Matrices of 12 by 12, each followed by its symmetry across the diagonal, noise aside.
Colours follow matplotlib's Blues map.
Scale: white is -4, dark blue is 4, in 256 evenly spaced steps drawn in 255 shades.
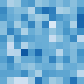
antisymmetric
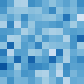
neither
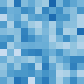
antisymmetric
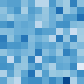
antisymmetric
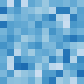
antisymmetric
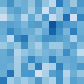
neither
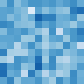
neither
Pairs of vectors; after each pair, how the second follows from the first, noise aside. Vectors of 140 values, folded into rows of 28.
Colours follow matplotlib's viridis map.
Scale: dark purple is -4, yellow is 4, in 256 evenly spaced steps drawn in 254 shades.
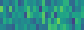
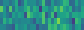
copied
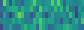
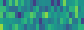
negated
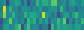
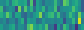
reversed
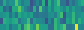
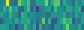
reversed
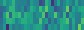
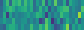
wrapped around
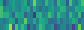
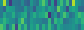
reversed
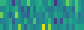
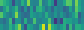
copied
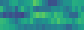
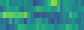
negated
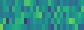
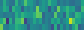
copied
